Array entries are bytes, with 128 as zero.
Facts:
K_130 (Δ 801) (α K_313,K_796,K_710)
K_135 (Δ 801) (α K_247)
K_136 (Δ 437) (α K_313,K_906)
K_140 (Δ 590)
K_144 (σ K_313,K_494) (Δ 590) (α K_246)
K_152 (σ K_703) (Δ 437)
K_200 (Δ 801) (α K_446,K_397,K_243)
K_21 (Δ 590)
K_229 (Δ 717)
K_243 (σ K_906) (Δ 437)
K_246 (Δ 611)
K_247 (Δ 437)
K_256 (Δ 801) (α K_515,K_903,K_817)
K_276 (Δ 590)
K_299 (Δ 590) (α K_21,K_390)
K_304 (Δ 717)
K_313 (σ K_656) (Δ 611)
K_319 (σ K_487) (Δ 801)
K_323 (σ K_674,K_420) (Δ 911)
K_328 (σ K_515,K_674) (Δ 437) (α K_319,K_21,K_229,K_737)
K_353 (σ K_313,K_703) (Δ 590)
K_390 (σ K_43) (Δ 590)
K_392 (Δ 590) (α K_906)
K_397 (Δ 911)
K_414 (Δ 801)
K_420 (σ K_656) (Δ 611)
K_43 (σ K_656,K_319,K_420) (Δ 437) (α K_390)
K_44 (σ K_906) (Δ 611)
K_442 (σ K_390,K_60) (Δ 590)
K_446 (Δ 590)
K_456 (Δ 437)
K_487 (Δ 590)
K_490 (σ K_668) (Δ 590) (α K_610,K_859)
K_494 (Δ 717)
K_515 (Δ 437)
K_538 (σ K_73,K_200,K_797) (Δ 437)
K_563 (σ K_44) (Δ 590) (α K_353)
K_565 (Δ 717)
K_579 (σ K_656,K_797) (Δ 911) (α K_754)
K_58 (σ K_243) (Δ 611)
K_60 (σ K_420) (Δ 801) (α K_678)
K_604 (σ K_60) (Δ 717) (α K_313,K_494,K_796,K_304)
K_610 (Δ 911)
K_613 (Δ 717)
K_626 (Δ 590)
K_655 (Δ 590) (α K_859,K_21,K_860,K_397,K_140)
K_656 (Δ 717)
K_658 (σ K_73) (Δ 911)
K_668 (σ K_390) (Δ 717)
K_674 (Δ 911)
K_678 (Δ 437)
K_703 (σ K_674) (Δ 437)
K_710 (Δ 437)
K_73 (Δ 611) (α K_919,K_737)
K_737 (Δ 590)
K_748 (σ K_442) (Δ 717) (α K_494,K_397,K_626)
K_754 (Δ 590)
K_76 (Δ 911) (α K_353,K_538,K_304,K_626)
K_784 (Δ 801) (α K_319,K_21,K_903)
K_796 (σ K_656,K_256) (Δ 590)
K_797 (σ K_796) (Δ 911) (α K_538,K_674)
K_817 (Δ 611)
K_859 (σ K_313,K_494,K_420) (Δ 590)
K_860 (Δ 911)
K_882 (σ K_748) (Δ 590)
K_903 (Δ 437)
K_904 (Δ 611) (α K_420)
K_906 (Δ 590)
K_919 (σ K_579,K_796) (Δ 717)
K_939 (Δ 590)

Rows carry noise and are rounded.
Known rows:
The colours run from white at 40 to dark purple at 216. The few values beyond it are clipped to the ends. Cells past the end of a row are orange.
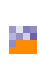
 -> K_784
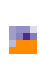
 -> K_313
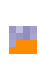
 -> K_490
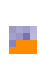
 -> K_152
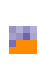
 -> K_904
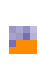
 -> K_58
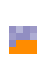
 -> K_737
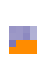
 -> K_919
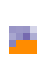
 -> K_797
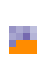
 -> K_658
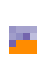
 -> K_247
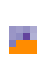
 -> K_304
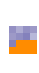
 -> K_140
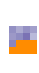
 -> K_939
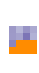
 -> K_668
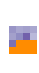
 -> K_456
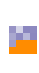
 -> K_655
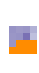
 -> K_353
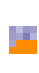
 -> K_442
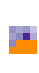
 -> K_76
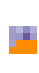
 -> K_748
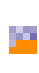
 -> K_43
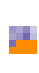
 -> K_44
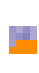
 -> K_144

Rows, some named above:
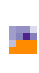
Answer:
K_313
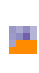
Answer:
K_563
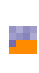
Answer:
K_229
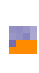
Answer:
K_656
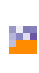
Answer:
K_299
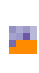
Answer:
K_674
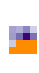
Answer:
K_130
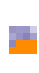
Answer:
K_579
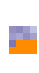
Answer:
K_420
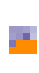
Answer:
K_538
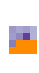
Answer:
K_710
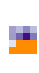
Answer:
K_392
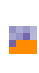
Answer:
K_610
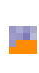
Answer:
K_882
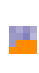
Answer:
K_882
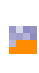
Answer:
K_390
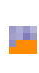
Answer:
K_60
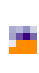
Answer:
K_136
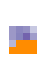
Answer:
K_796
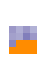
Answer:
K_60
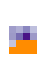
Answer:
K_906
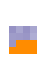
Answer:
K_859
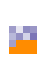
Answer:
K_328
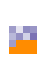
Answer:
K_328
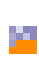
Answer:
K_21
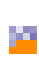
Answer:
K_328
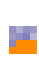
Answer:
K_140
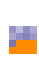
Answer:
K_73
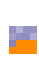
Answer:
K_737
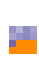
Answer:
K_256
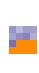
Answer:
K_903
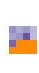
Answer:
K_674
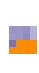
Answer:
K_919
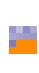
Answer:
K_319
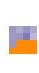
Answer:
K_882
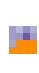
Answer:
K_748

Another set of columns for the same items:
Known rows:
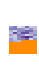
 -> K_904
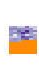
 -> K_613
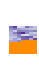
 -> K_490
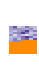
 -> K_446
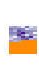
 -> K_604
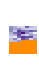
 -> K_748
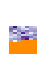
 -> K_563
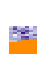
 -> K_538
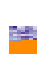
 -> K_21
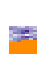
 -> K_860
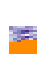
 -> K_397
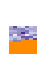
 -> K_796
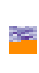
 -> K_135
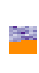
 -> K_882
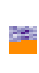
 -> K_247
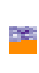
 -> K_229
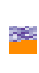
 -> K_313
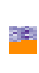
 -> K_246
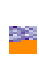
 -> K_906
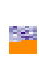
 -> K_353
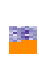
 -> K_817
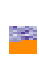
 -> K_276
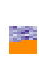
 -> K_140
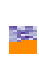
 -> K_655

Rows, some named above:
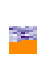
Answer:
K_797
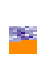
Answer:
K_604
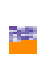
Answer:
K_784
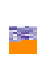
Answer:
K_73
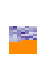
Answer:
K_144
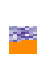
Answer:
K_313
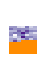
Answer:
K_656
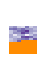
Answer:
K_658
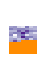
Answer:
K_656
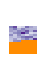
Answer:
K_859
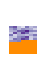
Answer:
K_243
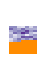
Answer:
K_323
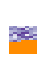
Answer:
K_313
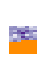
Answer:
K_668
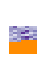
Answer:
K_626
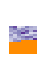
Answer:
K_859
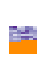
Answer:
K_21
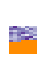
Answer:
K_392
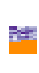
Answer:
K_328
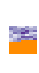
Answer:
K_323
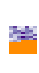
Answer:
K_43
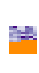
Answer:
K_299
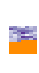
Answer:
K_579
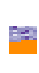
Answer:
K_737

